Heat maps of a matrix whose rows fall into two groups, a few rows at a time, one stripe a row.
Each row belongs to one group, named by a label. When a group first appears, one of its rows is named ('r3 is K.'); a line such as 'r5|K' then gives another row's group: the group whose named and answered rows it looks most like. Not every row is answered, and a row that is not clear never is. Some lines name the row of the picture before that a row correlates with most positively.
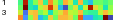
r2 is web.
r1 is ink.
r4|ink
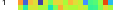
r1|ink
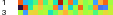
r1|ink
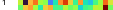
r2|ink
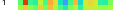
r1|web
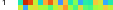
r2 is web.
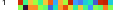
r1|ink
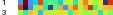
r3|ink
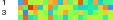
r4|web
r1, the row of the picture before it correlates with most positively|1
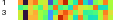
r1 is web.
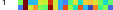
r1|web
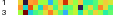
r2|ink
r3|web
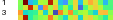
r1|web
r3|ink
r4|web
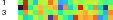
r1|web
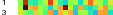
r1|web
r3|ink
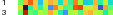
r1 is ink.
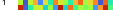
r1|ink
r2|ink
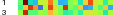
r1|web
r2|ink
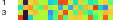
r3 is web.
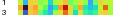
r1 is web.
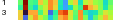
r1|web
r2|web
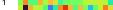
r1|web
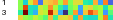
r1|ink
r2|web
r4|ink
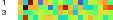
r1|ink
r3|ink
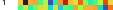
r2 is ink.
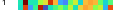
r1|web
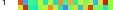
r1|ink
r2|web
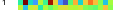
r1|web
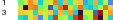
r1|ink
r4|ink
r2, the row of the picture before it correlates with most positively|2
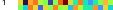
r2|ink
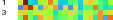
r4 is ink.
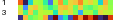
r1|ink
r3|ink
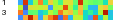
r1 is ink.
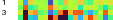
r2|web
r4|web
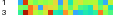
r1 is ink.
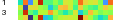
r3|web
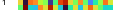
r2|web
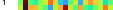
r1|web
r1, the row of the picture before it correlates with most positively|2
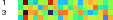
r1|web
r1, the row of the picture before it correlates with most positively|1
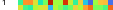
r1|ink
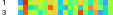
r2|web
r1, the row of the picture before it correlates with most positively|1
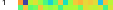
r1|ink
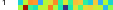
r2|web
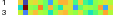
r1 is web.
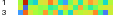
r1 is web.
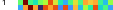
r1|web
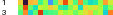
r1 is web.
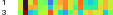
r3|web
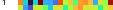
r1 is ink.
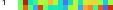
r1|web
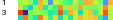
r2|ink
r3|ink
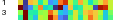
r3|web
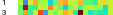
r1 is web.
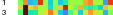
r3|web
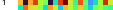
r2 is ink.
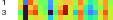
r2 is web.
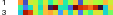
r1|ink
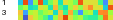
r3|ink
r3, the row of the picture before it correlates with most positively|1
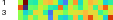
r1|web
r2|ink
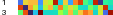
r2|ink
